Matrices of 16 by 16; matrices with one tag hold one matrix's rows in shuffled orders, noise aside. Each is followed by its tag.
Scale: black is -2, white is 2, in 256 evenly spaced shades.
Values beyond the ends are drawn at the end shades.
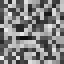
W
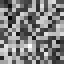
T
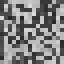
W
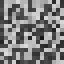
W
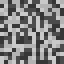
T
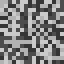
T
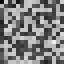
W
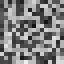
W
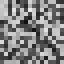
T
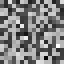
T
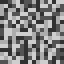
T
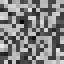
T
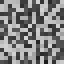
T
